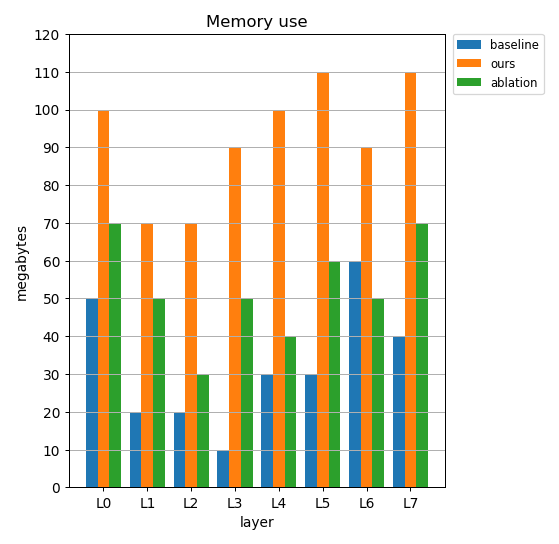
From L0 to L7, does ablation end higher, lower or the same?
the same
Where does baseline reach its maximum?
L6
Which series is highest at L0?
ours
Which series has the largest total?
ours
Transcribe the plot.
Title: Memory use
x-axis: layer, ticks L0 L1 L2 L3 L4 L5 L6 L7
y-axis: megabytes, ticks 0 10 20 30 40 50 60 70 80 90 100 110 120
Legend: baseline, ours, ablation
Values:
baseline: 50 20 20 10 30 30 60 40
ours: 100 70 70 90 100 110 90 110
ablation: 70 50 30 50 40 60 50 70
